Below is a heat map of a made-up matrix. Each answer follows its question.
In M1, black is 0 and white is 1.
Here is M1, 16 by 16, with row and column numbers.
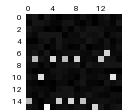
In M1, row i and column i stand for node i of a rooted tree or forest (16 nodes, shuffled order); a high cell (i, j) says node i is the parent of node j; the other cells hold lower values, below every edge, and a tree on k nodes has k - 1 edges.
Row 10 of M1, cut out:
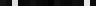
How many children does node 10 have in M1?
2
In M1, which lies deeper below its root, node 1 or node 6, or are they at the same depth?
the same depth
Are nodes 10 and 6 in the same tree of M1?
yes
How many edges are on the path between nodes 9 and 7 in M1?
2
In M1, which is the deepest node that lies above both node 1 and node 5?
14
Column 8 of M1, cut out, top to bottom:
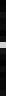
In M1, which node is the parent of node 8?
7
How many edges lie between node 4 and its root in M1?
3
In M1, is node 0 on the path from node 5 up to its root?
no
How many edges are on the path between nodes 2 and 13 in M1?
5
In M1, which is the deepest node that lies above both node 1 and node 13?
7
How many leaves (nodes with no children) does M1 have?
11
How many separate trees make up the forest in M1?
2
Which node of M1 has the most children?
7
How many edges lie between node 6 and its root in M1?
3
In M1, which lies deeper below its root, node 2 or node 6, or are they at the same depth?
node 6
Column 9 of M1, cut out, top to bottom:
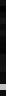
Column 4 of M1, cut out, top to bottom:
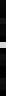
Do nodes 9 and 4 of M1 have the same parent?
no
